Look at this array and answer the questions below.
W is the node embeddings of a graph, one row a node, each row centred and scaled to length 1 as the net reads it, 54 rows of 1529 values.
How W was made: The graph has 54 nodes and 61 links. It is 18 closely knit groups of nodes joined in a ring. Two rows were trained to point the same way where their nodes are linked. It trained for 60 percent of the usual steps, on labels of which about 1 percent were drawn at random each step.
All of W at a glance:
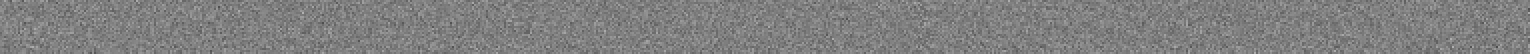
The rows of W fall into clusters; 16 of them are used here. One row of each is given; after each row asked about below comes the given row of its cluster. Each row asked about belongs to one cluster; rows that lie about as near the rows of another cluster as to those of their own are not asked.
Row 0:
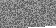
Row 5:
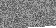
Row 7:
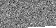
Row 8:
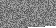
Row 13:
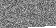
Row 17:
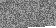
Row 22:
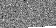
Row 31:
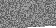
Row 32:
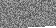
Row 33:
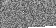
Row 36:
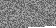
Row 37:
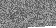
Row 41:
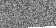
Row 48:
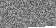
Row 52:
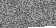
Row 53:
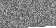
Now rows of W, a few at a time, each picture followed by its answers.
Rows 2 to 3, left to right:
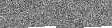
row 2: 22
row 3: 8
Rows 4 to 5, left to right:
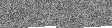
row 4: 37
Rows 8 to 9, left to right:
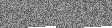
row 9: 7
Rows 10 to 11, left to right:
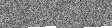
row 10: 41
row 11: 17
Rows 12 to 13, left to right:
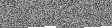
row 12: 52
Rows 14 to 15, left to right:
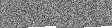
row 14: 33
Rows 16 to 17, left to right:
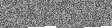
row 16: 13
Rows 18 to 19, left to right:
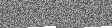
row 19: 0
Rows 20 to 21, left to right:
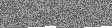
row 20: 5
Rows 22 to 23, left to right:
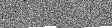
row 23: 31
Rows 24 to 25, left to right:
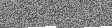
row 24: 0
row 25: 22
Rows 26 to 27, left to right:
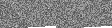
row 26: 8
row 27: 31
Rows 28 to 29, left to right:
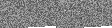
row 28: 48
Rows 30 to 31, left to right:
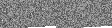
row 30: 32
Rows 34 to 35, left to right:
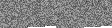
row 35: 48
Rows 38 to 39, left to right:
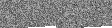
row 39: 32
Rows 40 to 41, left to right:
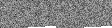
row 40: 7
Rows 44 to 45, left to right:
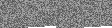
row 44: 5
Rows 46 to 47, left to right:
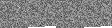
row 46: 36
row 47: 36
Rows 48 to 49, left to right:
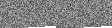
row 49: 53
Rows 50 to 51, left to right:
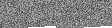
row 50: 52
